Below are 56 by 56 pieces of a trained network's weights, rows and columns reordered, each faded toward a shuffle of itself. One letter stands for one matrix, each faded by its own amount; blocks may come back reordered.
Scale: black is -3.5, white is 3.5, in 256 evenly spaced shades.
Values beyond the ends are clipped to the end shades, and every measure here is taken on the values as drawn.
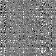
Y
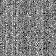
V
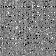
V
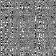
Y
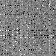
V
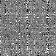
Y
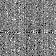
V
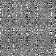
Y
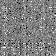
V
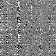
Y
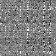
Y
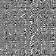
Y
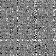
Y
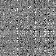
Y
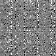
Y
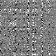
Y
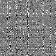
Y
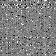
V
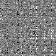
Y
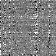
Y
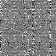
Y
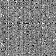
V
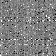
V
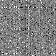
V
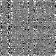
Y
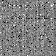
V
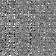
Y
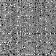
V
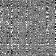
Y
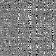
Y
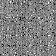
V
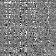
Y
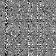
Y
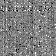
V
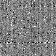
V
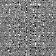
Y
